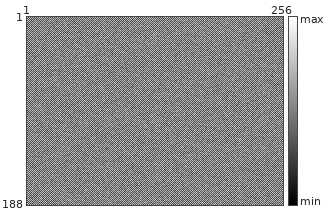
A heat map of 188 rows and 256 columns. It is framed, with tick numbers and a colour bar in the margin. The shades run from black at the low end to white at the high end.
Average level on the scale: 50%. Odd rows or columns: none. Histogram: two levels. Grain: checkered. Seam: none.
